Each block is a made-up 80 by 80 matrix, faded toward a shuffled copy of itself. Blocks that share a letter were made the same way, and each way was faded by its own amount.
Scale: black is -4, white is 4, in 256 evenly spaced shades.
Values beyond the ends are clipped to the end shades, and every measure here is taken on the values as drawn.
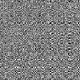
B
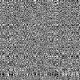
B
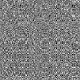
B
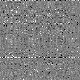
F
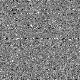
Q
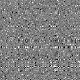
F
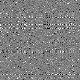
F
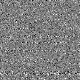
Q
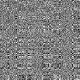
B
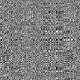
B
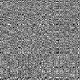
B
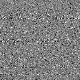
Q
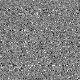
Q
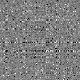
F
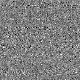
Q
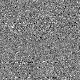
Q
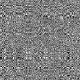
B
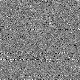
Q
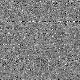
Q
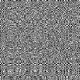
B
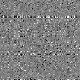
F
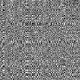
B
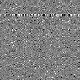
F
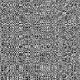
B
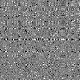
F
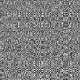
B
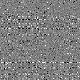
F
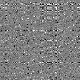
F
